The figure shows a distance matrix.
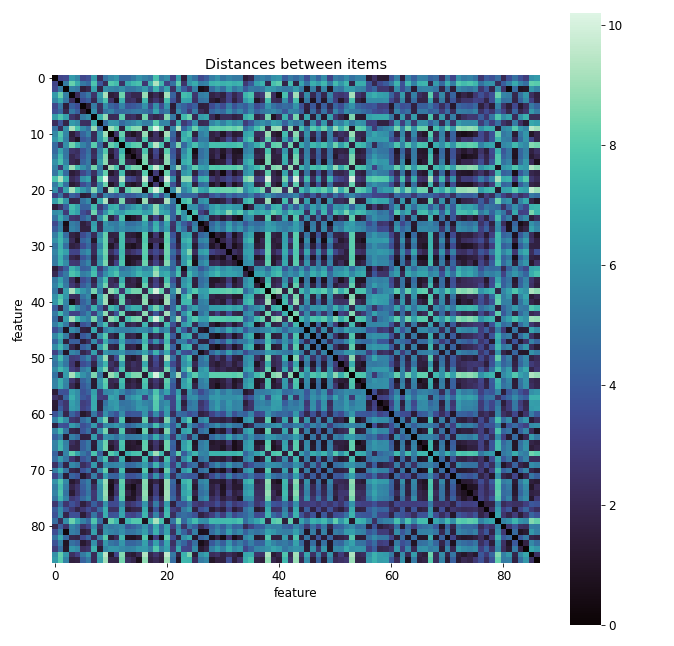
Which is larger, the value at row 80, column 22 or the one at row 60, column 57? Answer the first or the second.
the first
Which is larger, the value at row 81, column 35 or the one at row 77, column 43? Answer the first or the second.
the second
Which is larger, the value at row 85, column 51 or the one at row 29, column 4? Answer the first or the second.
the first
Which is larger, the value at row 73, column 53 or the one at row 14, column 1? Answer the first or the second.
the first
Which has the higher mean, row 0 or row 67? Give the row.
67
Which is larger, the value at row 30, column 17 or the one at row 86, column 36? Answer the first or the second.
the second
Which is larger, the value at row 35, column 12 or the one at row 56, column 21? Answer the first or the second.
the first
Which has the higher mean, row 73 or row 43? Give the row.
43
